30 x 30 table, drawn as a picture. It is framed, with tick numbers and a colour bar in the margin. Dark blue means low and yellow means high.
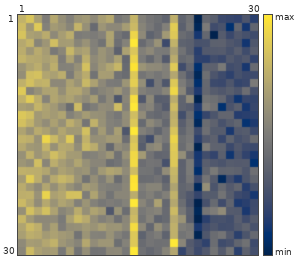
Odd lines: columns 15, 20 and 23. Slope: up to the left. Average level on the scale: 50%.
